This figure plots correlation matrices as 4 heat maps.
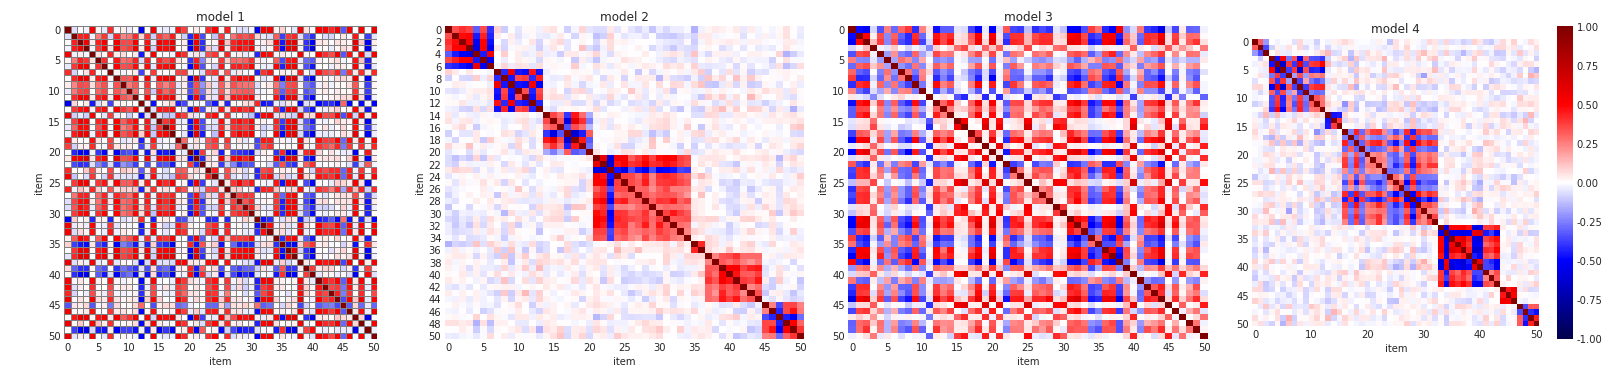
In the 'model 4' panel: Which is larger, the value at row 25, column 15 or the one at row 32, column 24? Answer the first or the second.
the first
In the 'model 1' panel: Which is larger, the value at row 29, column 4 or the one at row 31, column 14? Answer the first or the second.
the first
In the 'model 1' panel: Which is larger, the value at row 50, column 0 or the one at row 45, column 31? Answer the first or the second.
the first
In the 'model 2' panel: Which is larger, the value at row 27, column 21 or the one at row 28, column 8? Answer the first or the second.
the first
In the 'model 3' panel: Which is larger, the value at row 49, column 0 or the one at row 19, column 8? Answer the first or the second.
the second
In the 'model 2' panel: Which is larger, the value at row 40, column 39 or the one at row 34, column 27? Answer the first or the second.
the first
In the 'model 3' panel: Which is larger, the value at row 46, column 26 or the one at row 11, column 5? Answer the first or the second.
the first
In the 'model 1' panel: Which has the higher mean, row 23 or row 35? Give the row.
23
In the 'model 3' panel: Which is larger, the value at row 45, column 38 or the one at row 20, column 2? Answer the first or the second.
the second
